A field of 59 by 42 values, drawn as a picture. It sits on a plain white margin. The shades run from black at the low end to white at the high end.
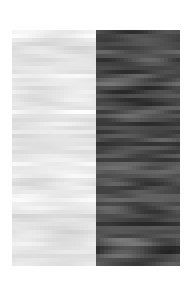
It is made of 1 by 2 panels. Panel 1,1: very high, streaked across, faint in contrast. Panel 1,2: low, streaked across.
